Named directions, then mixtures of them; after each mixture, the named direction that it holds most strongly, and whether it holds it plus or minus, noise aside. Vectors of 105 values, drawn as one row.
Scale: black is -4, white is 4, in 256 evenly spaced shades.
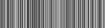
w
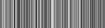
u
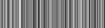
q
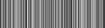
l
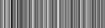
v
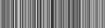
u, minus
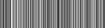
v, minus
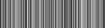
l, plus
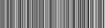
w, plus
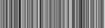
q, minus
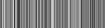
u, plus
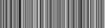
q, minus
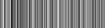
v, plus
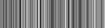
q, minus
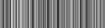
v, minus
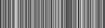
l, plus
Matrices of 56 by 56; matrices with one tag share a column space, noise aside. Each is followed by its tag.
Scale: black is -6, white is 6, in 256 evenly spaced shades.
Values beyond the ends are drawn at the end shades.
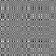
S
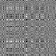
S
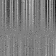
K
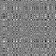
S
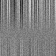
K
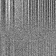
K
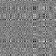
S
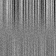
K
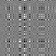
S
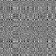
S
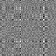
S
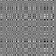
S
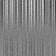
K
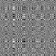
S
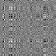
S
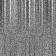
K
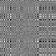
S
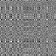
S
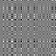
S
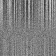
K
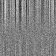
K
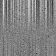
K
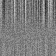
K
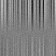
K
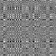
S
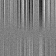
K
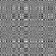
S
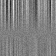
K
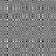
S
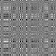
S
